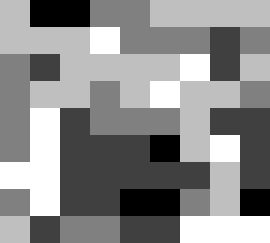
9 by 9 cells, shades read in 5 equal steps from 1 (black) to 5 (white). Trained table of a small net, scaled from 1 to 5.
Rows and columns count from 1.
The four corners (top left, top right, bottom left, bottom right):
4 4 4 5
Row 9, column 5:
2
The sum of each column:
32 33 24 27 24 25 34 32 26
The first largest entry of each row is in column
1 4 7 6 2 2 1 2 7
